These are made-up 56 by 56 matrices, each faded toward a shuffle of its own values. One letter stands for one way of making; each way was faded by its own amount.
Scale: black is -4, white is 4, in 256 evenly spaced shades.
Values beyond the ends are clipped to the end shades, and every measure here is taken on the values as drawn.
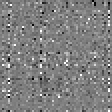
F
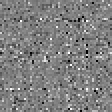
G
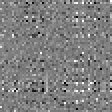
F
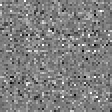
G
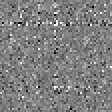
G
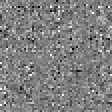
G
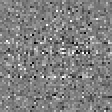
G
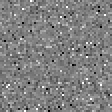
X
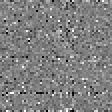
G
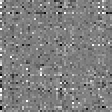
F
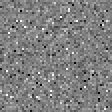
X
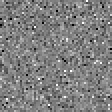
X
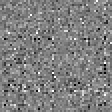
G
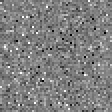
X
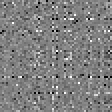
F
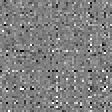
F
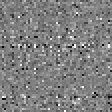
G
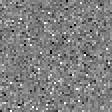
X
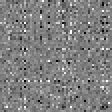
F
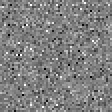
X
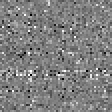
G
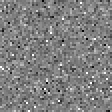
X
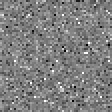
X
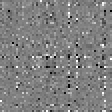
F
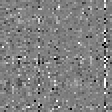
F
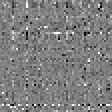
F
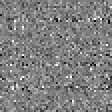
G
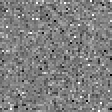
X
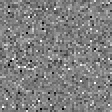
X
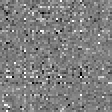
G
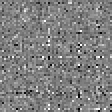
G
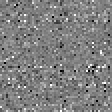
G
